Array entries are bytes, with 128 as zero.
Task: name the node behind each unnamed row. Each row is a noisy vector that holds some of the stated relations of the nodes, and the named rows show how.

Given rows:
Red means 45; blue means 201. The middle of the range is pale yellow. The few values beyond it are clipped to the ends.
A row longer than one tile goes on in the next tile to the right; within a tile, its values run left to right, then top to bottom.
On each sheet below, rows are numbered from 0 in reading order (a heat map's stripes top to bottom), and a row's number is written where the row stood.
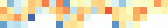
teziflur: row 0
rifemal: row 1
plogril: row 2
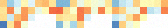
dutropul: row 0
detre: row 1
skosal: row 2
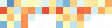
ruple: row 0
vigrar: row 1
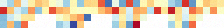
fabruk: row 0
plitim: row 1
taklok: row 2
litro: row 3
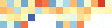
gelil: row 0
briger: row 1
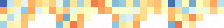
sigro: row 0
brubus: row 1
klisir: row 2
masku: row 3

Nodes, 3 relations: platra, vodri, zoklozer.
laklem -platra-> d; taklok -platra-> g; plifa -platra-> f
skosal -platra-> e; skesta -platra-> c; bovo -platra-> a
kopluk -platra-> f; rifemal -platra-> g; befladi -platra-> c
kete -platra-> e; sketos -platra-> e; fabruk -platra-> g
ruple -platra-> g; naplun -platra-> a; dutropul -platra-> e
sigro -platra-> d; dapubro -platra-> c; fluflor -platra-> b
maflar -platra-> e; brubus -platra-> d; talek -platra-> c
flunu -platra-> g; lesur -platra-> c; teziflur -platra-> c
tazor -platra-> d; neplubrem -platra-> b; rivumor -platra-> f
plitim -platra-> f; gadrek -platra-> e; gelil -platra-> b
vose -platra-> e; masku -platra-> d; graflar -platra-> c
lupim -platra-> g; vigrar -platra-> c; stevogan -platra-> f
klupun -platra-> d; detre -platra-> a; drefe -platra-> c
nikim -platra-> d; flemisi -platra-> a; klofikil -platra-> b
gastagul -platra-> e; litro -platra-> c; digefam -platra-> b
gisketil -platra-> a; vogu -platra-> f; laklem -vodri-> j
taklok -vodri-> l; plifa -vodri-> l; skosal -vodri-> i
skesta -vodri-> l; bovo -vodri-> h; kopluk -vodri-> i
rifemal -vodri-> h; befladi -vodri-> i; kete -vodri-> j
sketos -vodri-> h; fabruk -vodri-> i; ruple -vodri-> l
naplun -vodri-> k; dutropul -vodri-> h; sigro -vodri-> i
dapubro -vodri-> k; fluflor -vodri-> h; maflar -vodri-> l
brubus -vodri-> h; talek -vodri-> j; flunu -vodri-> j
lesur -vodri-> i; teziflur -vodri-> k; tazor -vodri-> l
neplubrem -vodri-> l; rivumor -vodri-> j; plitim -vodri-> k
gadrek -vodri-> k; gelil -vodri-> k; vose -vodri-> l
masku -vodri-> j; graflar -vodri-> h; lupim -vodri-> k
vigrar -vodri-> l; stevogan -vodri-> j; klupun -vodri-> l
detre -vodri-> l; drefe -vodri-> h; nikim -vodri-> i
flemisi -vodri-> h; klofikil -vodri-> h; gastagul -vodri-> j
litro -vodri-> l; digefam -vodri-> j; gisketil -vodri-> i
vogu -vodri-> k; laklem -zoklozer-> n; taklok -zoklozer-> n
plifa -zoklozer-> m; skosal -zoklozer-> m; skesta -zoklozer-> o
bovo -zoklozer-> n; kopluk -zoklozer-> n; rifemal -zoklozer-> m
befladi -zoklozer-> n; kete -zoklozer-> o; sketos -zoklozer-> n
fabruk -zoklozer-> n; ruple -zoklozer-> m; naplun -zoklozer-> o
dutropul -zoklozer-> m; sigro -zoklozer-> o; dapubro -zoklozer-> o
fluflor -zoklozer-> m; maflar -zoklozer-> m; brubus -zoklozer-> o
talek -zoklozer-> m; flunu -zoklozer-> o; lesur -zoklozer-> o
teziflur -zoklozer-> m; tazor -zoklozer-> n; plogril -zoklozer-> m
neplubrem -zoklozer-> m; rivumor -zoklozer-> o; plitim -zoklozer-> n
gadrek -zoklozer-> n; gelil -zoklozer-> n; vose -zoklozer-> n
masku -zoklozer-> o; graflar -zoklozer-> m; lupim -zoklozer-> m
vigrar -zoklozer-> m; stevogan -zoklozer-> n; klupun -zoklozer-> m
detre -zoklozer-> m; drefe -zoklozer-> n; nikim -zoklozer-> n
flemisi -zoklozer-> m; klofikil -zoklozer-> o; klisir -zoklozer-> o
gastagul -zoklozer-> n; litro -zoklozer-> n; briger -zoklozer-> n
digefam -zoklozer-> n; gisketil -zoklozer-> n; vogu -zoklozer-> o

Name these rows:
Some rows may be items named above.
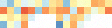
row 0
neplubrem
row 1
graflar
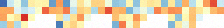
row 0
rivumor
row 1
rifemal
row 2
flunu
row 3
bovo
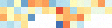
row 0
dapubro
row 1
talek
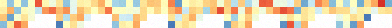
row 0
klofikil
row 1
flemisi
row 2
klisir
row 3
rifemal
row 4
sketos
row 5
digefam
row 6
gadrek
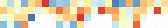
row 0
gadrek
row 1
plifa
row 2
skesta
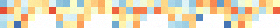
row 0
kopluk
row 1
klisir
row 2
neplubrem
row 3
naplun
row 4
fluflor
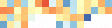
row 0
bovo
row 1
lupim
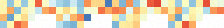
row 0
klofikil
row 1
vogu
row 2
drefe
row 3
klofikil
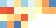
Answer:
stevogan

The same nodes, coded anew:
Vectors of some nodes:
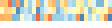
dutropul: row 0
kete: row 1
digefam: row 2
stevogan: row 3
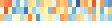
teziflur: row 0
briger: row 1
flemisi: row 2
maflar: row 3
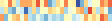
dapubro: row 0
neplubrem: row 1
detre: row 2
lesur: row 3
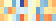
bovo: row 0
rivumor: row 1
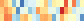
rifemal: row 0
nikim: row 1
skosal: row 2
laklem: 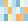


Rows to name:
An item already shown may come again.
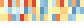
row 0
klofikil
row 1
talek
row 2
graflar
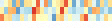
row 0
sketos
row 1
skosal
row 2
lupim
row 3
drefe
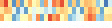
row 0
graflar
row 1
brubus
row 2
graflar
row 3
rifemal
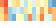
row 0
plogril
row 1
taklok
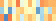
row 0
skesta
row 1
klisir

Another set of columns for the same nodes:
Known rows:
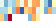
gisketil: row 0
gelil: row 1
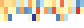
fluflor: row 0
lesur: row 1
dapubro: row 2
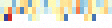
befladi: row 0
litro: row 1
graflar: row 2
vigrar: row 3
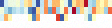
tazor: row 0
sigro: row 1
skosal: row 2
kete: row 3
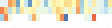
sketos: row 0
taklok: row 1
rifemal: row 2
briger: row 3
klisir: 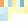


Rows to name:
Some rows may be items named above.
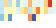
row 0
skesta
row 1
talek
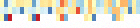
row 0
stevogan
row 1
stevogan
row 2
lupim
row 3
neplubrem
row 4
drefe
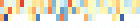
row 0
talek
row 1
graflar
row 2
brubus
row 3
plogril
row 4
neplubrem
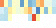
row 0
klisir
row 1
bovo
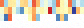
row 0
digefam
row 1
teziflur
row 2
klofikil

